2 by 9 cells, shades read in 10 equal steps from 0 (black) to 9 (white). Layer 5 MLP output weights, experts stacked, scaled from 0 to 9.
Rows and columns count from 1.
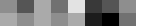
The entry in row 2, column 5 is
6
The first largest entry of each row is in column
9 9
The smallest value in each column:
5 3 6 4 6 1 0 4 9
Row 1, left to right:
5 3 6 4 8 2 3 5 9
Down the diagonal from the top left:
5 5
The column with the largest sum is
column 9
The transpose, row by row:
5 6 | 3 5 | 6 6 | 4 5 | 8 6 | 2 1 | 3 0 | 5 4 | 9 9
